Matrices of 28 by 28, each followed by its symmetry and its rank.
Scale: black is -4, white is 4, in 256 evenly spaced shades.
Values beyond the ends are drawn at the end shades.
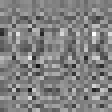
neither, rank three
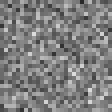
neither, full rank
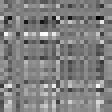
neither, rank two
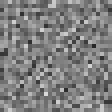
antisymmetric, full rank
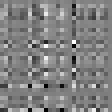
neither, rank two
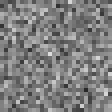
neither, full rank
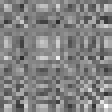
symmetric, rank three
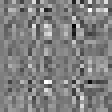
neither, rank three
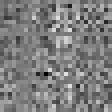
neither, rank five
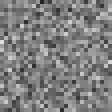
antisymmetric, full rank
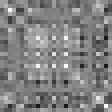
symmetric, rank three
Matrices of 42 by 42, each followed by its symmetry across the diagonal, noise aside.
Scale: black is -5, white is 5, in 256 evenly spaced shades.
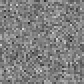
antisymmetric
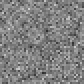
symmetric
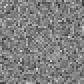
symmetric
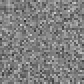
antisymmetric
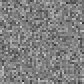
antisymmetric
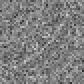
symmetric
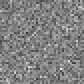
symmetric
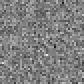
antisymmetric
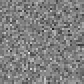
antisymmetric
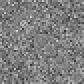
symmetric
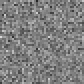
antisymmetric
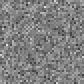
symmetric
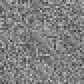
antisymmetric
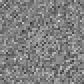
symmetric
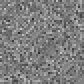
symmetric
